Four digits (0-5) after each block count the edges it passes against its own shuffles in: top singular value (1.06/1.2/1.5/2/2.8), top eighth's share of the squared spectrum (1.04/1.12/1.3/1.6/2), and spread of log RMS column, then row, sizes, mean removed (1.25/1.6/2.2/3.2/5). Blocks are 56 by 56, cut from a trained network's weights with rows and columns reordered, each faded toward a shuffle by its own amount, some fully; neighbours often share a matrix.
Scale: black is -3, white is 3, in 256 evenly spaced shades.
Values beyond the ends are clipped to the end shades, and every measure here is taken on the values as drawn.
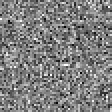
2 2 0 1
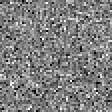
1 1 0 0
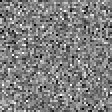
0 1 0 0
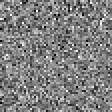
2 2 0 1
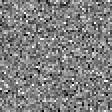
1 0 0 0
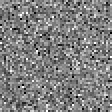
0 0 0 0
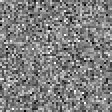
0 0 0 0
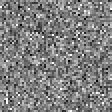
1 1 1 0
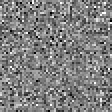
2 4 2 2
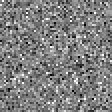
0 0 0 0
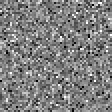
0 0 0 0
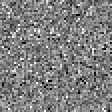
0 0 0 0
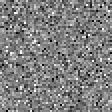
0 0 0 0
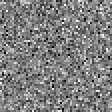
0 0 0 0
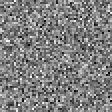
1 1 0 0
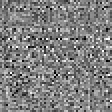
3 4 0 3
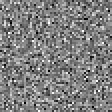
1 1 0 0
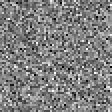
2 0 0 0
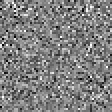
2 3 1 2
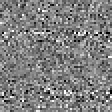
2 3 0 3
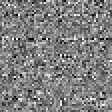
2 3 1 3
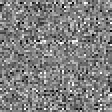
2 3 1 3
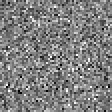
1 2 0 1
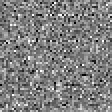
2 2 0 2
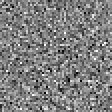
2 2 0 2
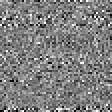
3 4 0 3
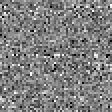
2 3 1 2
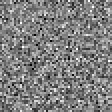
2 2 0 0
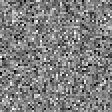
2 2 0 0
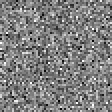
0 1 0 0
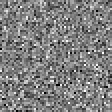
2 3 0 2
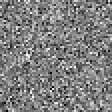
1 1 0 0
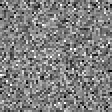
1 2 0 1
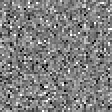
1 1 1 0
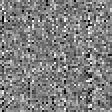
2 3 3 0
